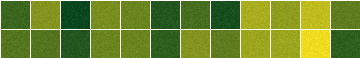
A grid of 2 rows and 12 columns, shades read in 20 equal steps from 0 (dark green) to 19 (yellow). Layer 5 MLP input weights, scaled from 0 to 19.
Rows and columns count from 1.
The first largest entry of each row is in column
11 11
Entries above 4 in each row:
8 9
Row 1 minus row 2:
-2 4 -2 1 0 -1 -5 -6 1 -1 -4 4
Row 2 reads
6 6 2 8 8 3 10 7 12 12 19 3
